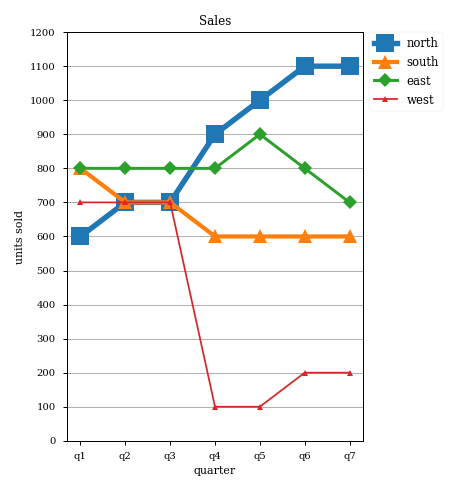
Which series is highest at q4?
north
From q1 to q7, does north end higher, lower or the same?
higher
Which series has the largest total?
north
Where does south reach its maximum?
q1
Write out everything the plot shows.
Title: Sales
x-axis: quarter, ticks q1 q2 q3 q4 q5 q6 q7
y-axis: units sold, ticks 0 100 200 300 400 500 600 700 800 900 1000 1100 1200
Legend: north, south, east, west
Values:
north: 600 700 700 900 1000 1100 1100
south: 800 700 700 600 600 600 600
east: 800 800 800 800 900 800 700
west: 700 700 700 100 100 200 200
